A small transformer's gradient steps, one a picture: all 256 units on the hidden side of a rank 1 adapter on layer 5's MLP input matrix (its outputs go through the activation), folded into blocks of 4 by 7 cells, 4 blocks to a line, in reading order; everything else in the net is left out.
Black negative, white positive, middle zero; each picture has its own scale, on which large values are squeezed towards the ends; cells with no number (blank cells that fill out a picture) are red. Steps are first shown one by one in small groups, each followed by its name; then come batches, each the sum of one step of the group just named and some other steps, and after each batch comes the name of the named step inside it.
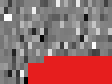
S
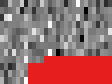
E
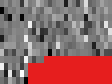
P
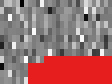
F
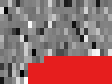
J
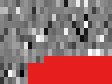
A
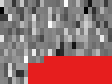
E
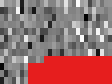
F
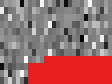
F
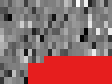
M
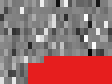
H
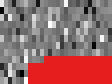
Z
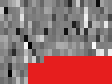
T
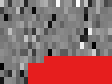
M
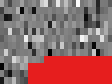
H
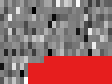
H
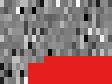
T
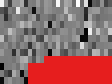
M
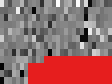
M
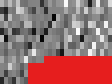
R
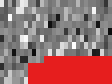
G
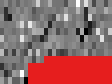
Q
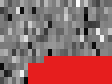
Q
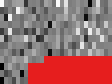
R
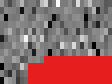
G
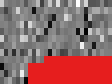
Q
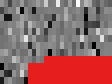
Q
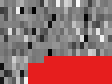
R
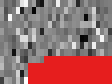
G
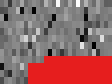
Q
